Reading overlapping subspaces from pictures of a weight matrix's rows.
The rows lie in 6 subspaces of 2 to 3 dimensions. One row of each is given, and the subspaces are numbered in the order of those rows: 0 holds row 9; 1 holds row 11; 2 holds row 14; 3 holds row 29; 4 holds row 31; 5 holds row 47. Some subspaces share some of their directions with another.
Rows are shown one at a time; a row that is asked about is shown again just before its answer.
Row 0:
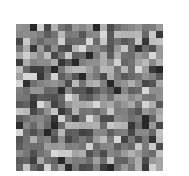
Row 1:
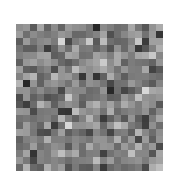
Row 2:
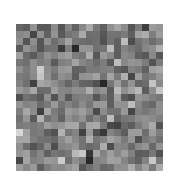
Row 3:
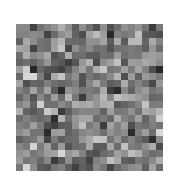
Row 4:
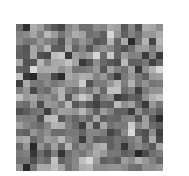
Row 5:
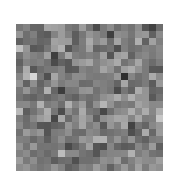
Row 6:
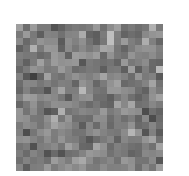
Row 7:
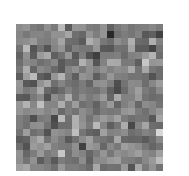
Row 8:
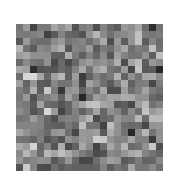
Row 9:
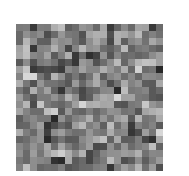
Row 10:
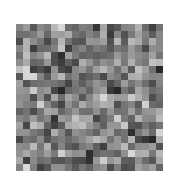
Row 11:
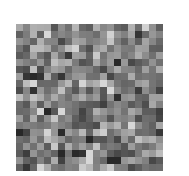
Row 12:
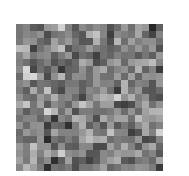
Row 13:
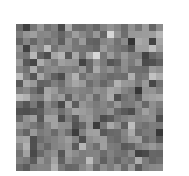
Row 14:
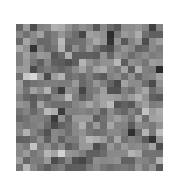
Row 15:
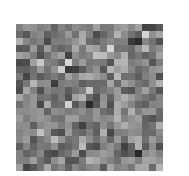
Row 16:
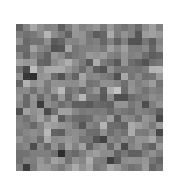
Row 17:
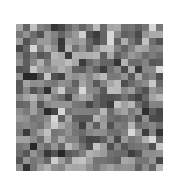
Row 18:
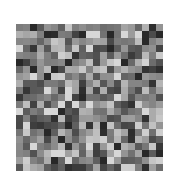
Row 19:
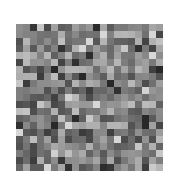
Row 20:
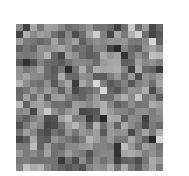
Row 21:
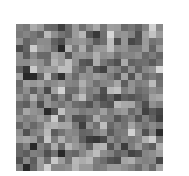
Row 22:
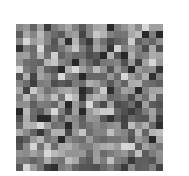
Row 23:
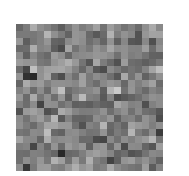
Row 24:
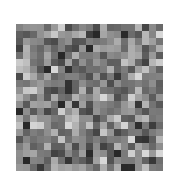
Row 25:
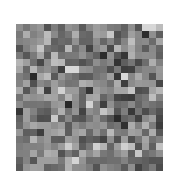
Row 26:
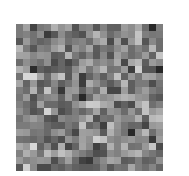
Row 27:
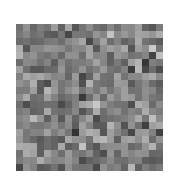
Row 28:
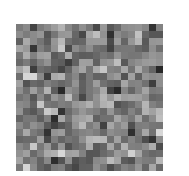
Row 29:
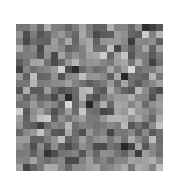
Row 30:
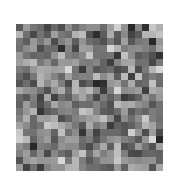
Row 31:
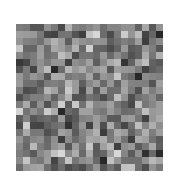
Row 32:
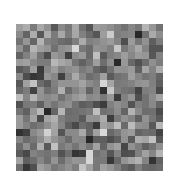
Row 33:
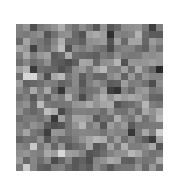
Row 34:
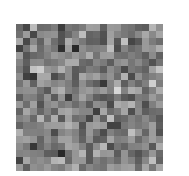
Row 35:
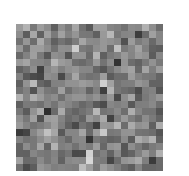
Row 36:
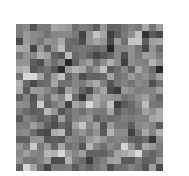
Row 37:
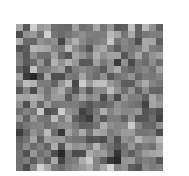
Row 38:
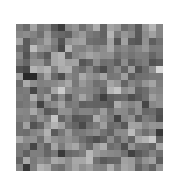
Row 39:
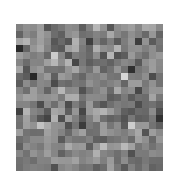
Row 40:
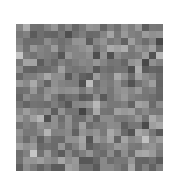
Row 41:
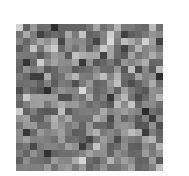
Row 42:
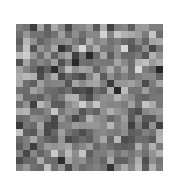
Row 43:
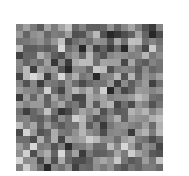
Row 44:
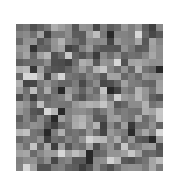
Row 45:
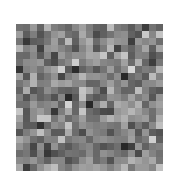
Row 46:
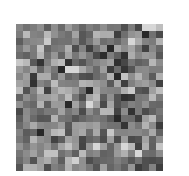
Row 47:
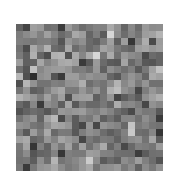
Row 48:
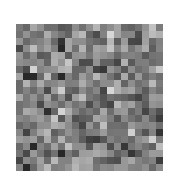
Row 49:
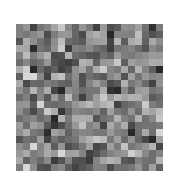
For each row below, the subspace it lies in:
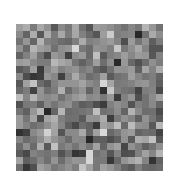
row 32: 1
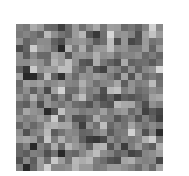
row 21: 0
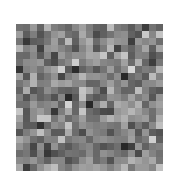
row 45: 3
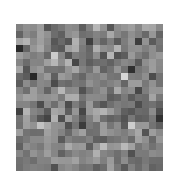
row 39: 3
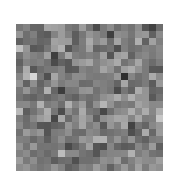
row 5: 3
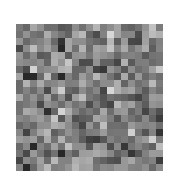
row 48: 0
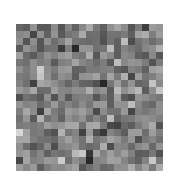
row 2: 1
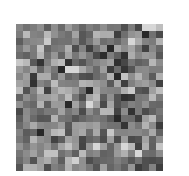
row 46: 3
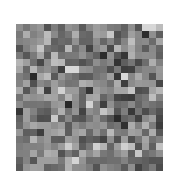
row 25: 3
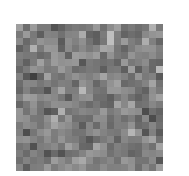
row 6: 2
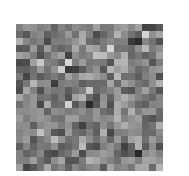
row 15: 3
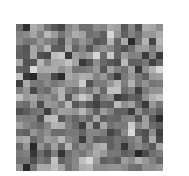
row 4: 5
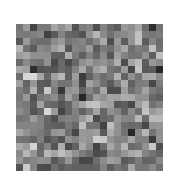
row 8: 5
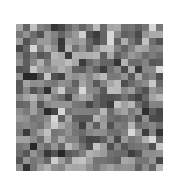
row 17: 2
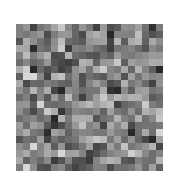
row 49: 4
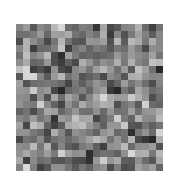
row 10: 4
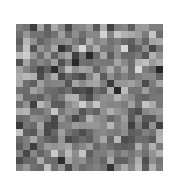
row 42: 0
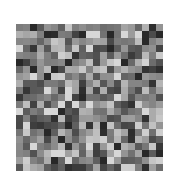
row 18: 4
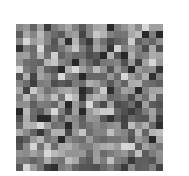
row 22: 3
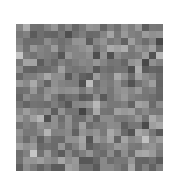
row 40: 5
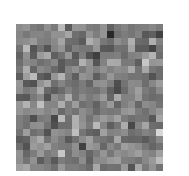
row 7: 5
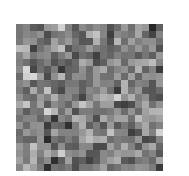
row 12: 0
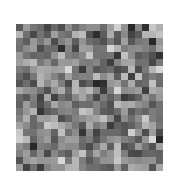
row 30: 1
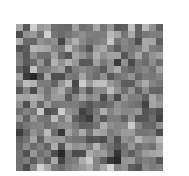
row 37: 1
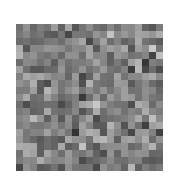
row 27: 5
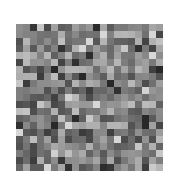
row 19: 0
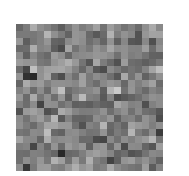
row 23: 2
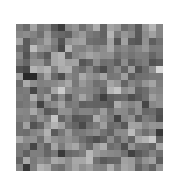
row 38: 4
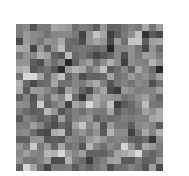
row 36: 3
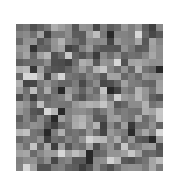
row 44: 1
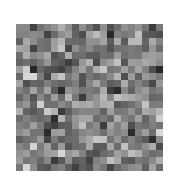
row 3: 2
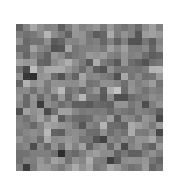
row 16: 2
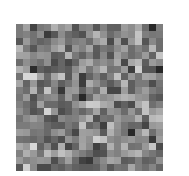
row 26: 5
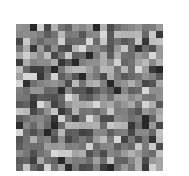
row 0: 0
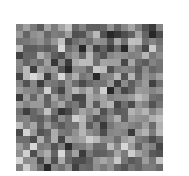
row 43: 0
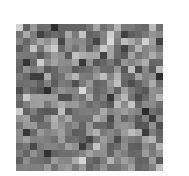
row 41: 2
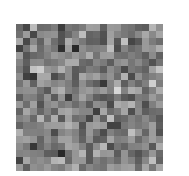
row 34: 1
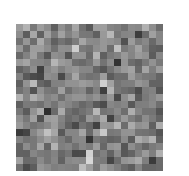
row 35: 1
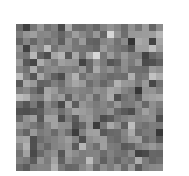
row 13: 5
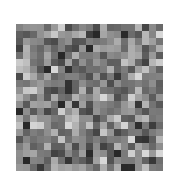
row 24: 4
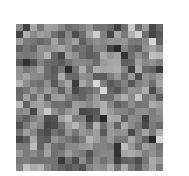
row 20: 1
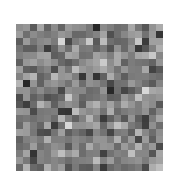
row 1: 0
